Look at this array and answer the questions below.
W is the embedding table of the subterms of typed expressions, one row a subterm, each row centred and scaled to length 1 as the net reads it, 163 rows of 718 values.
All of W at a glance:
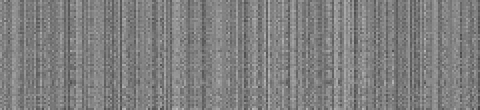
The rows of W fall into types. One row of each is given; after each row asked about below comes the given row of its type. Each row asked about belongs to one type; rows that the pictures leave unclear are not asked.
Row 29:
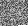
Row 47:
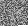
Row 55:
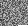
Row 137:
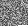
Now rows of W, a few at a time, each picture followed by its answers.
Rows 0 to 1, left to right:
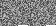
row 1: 55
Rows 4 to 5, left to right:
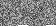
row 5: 47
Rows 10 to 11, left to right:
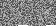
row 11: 47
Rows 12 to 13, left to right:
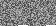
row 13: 55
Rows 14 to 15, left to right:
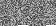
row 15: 29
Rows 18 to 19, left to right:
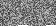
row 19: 47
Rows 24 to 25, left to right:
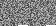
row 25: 55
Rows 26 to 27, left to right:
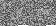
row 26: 47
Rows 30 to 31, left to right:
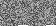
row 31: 47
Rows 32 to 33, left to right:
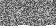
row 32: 47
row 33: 29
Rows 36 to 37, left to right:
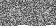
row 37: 47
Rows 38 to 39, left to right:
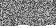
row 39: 29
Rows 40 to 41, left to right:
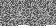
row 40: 29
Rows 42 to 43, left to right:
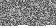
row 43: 137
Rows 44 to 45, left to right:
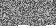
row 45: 29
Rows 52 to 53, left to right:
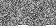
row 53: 47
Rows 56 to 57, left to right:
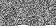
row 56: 137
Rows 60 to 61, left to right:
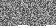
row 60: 137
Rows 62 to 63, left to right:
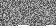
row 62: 55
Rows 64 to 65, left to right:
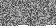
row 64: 55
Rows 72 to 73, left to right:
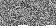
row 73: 137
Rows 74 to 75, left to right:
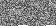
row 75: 137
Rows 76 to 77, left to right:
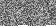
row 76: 47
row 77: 55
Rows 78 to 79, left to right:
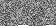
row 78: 47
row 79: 137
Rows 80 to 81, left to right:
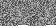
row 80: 55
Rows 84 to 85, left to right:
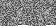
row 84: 137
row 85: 47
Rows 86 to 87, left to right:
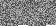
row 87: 29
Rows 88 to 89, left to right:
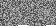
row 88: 55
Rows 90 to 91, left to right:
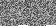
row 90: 29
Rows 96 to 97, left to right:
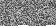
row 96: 47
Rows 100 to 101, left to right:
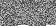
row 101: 29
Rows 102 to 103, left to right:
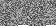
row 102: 47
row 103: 29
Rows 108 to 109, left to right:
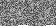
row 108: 29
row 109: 47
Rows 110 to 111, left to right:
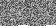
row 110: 29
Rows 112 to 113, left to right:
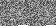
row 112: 29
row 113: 55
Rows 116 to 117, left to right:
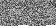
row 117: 29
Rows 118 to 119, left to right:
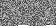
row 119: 137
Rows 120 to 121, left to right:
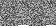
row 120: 29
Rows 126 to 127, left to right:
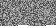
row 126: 55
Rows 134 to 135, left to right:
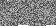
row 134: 29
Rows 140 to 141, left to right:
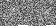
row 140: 55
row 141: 47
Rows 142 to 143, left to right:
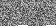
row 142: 137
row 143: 137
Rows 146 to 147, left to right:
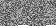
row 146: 47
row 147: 29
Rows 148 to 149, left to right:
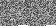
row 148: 29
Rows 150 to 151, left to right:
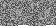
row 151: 47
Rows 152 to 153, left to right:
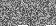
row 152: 137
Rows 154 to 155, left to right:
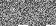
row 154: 29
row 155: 29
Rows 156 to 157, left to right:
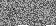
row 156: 137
